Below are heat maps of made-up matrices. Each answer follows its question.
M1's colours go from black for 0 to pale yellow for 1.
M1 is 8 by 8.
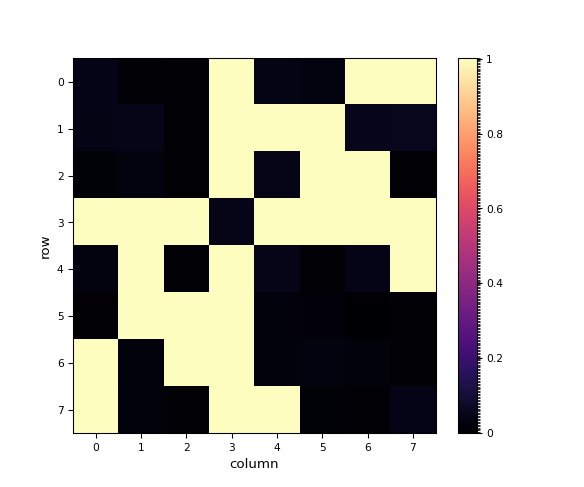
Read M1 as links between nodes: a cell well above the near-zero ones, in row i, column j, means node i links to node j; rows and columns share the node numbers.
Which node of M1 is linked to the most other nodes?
node 3
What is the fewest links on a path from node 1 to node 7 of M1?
2
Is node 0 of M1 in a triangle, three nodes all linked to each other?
yes
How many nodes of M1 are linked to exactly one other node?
0
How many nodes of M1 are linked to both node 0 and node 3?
2
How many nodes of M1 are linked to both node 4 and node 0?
2
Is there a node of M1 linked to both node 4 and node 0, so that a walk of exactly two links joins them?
yes
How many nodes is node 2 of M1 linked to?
3
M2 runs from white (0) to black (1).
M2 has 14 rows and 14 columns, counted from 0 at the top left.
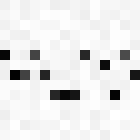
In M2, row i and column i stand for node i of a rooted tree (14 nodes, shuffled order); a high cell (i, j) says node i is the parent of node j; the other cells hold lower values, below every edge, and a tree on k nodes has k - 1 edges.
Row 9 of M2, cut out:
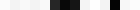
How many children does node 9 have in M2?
4
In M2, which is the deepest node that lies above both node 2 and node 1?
7
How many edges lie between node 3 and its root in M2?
2
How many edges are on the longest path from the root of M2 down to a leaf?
2
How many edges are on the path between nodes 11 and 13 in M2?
3
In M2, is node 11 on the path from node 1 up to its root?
no
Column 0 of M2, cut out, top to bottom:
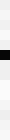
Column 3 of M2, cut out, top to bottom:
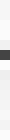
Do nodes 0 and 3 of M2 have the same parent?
yes
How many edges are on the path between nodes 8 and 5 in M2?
1
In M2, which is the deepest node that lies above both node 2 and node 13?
7
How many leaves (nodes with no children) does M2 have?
10
